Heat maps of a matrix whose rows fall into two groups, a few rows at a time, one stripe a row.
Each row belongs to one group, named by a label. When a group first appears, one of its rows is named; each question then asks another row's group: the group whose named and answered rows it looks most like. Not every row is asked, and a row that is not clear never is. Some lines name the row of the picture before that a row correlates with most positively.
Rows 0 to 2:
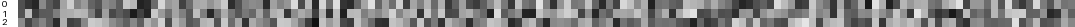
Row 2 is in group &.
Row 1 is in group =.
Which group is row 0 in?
=
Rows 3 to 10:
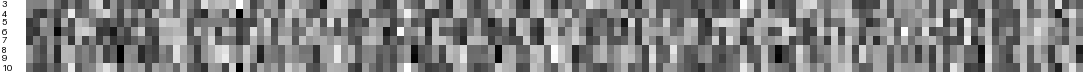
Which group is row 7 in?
=
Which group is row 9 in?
&
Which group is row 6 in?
=
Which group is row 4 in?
&
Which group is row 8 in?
&
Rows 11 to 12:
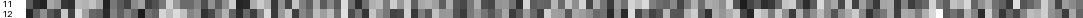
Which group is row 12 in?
=
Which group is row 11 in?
=
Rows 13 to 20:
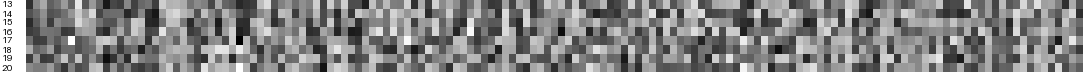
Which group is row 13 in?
=
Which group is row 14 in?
=
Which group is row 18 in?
&
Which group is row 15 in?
=
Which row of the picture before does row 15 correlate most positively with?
11
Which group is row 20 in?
&
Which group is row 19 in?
=
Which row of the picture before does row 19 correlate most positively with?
12
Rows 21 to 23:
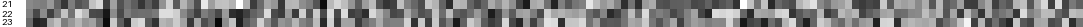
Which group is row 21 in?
&
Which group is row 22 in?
=
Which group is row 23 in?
=
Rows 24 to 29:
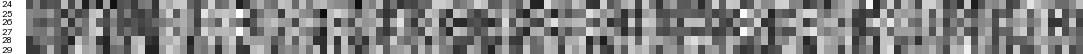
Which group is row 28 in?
=
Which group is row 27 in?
&
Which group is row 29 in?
=
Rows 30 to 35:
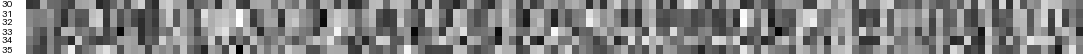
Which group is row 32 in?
&
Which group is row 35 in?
&
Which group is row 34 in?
=
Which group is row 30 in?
=
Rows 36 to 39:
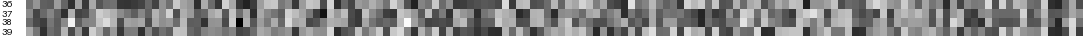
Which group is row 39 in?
=
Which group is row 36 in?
=
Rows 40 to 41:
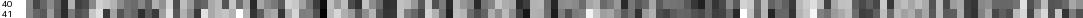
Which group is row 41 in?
&
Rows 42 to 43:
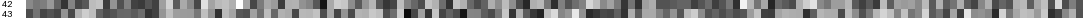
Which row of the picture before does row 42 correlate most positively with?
41
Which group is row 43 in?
=
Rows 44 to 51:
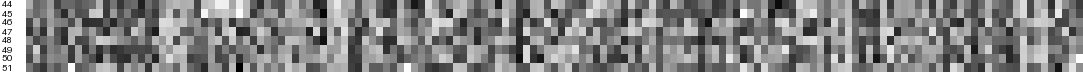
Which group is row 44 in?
&
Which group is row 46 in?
=
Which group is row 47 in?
=
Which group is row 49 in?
=
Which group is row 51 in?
&
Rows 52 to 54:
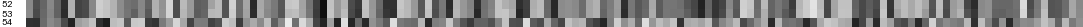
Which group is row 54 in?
=
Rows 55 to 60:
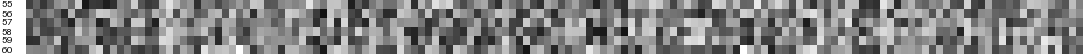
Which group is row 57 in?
=
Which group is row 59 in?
=
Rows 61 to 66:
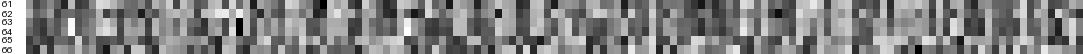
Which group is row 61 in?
&
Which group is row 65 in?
=
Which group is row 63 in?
&
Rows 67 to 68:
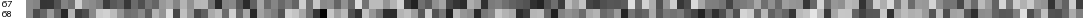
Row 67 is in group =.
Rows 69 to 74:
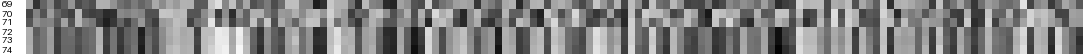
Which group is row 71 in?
=
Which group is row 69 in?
&
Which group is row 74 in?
&
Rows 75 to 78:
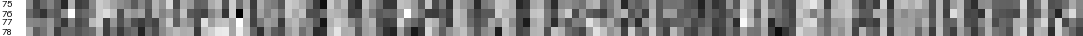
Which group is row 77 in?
&
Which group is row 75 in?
&
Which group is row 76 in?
&
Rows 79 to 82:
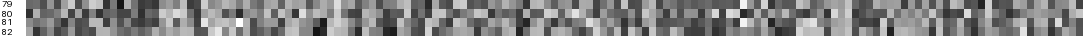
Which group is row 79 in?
&
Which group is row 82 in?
&
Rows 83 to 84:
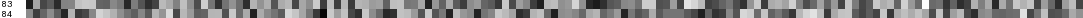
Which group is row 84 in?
&
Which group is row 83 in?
=
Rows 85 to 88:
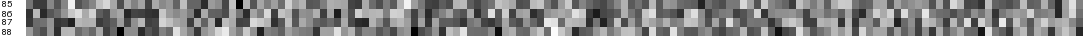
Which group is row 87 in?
=
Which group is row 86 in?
=
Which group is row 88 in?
&
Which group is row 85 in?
&
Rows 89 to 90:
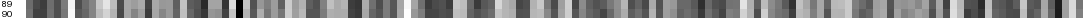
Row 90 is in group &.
